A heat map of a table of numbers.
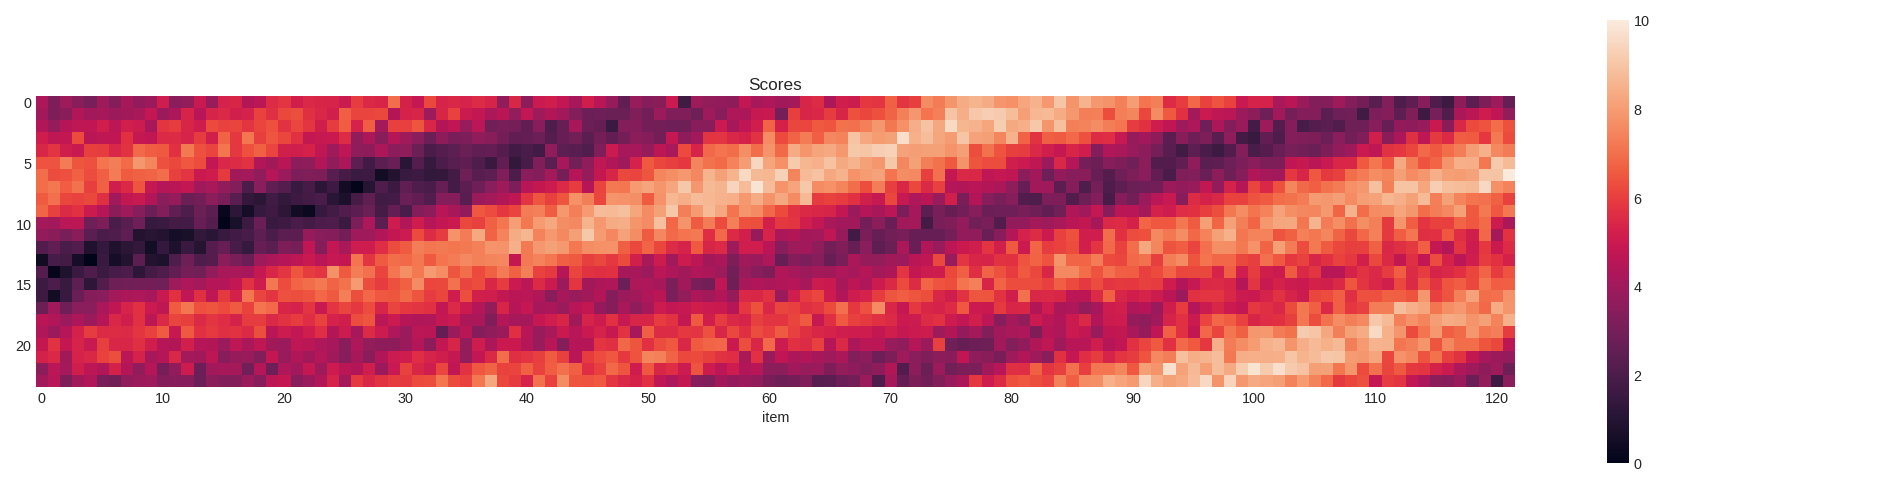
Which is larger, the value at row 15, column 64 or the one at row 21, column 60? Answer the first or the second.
the first
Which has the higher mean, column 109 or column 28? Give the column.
109
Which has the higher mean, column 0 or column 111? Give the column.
111
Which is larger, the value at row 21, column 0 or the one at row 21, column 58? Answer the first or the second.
the first
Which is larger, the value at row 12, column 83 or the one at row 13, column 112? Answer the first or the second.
the first
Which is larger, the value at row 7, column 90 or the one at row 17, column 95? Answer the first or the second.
the second
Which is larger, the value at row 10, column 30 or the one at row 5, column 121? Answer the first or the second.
the second
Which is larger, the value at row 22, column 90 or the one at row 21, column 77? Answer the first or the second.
the first
